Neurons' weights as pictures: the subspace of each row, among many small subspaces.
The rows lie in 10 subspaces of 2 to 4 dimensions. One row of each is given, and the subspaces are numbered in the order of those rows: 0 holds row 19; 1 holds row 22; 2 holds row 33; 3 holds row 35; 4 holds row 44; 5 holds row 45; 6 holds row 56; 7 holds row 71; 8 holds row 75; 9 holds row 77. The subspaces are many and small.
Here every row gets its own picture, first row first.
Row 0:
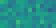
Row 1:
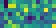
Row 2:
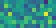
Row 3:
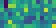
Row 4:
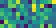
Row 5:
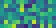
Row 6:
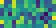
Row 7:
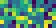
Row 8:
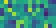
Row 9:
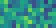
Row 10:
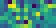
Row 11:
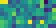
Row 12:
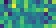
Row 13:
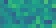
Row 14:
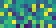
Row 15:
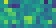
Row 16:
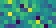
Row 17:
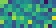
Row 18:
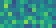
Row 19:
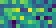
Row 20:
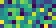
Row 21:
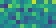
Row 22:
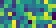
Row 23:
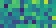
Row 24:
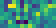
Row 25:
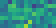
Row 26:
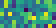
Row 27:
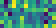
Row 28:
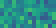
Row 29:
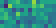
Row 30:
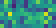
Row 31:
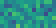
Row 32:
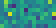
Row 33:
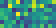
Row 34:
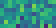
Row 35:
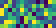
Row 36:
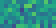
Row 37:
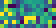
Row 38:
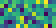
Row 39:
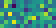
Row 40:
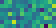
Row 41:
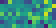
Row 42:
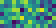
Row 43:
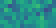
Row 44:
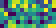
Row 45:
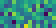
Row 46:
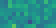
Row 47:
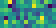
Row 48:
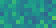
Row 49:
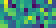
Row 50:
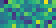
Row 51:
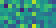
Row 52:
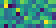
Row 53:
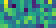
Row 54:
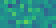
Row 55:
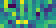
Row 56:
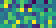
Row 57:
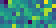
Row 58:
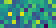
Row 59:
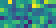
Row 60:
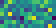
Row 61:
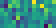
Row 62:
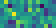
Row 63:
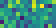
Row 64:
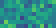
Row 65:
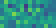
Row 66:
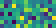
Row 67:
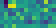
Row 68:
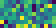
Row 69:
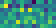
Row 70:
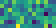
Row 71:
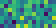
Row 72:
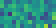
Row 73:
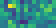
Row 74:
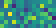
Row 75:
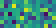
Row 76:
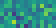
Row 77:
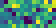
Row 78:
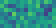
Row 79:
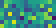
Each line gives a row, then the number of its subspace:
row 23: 7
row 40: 0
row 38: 3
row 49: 0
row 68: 2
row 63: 2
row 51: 2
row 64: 2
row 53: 0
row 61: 6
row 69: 6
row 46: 1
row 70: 3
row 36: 6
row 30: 4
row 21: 6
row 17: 9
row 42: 0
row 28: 1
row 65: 3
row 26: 1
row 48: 4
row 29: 2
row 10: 7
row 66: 8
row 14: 5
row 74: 8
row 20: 0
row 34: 6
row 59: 7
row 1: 1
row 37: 9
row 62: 3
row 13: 9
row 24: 7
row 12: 4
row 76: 5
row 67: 4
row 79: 8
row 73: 7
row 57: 4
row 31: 5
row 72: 1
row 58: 0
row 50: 9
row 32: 0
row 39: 8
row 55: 7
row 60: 9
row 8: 3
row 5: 6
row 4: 2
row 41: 4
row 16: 0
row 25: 7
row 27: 4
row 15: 9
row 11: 4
